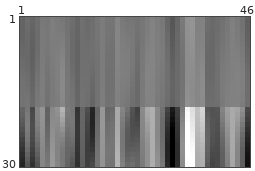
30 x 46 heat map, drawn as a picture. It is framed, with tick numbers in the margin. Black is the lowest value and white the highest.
No overall slope runs across the table. A few values lie far out on both sides of the bulk. The bottom right is the roughest part. The top part is calmer, up to a seam about 60% of the way down. Streaks run downward.
